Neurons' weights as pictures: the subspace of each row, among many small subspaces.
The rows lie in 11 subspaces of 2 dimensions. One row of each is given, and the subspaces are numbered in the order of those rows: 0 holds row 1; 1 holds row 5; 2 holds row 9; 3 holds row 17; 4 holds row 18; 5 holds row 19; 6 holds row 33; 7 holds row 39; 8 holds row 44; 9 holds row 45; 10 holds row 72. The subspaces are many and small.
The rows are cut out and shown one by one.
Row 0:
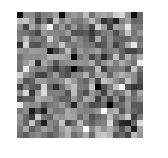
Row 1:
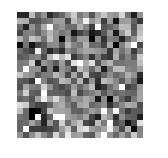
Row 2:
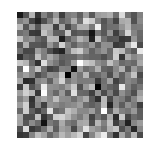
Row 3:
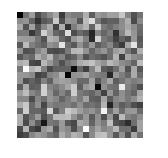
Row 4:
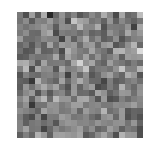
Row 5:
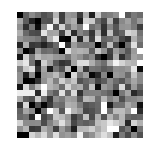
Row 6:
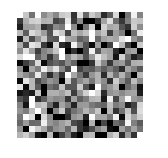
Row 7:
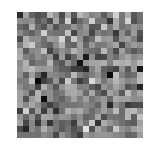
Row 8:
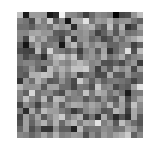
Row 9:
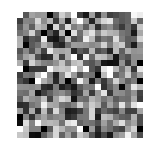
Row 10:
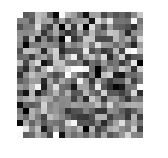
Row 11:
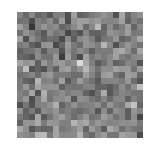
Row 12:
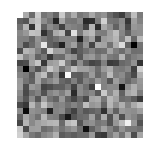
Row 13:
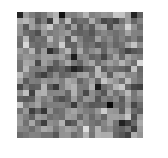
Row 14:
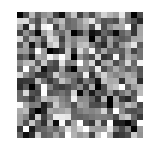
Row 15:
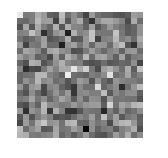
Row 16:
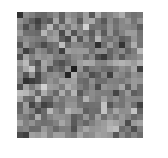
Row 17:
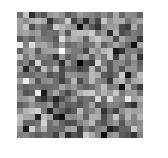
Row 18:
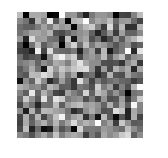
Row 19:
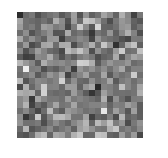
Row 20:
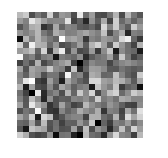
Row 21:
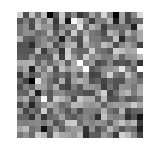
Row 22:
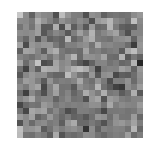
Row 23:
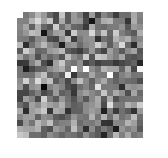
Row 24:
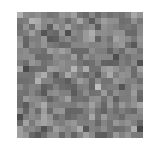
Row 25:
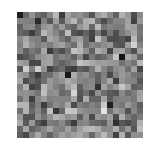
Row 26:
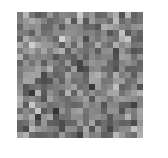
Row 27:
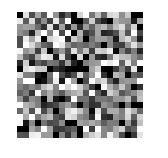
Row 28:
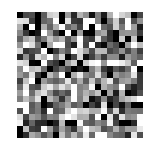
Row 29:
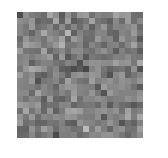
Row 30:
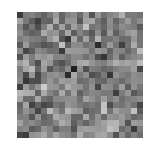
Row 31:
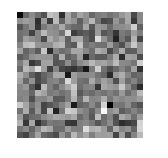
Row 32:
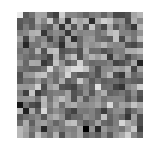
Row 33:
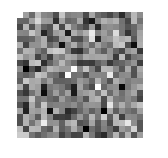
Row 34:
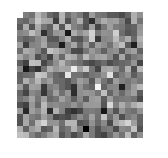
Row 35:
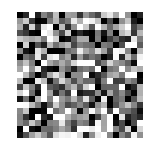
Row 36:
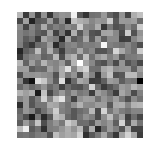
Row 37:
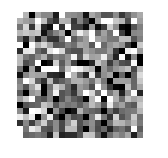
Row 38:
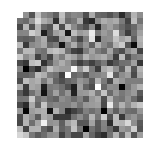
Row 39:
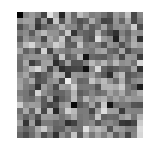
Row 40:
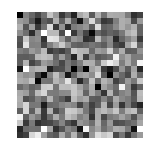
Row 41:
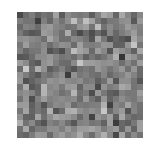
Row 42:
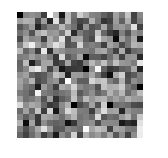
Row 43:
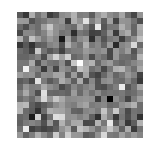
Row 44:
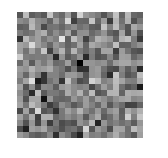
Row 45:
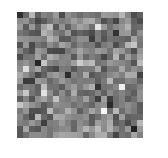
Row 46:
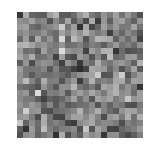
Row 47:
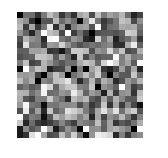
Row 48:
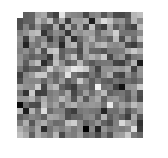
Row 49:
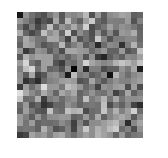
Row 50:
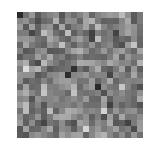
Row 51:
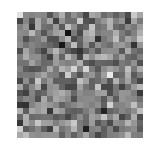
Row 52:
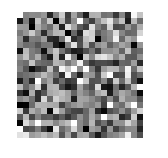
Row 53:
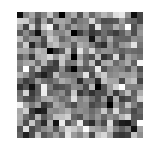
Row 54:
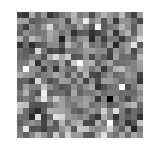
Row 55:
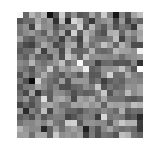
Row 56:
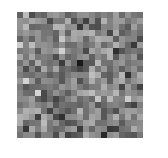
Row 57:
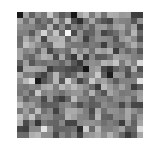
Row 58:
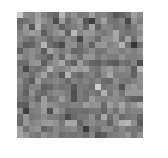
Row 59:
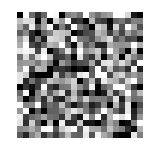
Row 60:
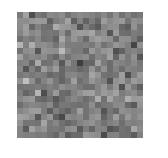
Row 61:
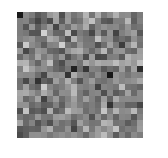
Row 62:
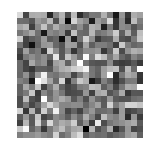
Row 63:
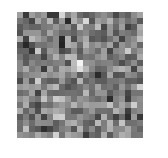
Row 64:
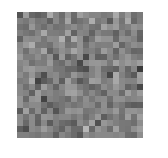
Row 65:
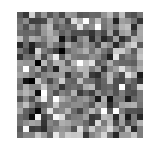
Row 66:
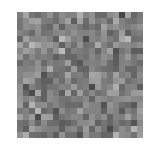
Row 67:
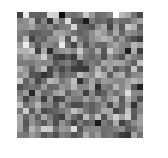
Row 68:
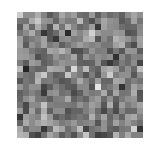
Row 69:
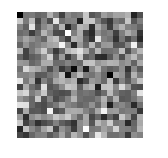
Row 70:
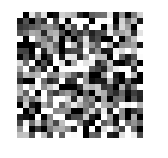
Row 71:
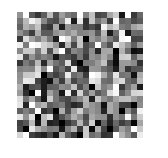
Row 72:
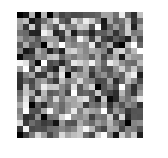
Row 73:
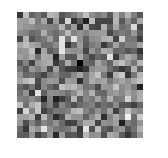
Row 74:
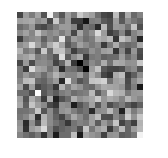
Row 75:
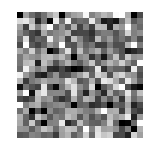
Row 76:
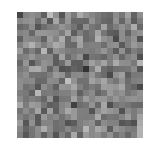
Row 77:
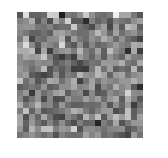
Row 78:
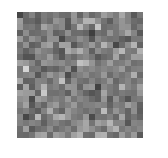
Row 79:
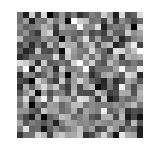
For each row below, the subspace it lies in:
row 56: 3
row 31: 7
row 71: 1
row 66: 1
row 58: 10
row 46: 3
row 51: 5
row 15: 6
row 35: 9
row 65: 9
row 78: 5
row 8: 4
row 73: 9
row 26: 1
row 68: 2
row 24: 2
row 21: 10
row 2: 6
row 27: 2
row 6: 5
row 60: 3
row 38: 6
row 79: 10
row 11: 5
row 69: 5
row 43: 0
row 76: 7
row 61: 8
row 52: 5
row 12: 10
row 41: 7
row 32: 9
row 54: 0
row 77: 4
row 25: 7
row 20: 8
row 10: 3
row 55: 10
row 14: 4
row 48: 9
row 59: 4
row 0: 0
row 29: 6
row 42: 7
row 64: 8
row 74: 7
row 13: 0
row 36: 2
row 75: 0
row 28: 10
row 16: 1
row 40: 2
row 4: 10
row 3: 6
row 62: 8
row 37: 3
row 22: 3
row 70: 9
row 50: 6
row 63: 0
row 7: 8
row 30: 1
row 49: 1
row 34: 6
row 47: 2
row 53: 4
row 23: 8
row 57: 2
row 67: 4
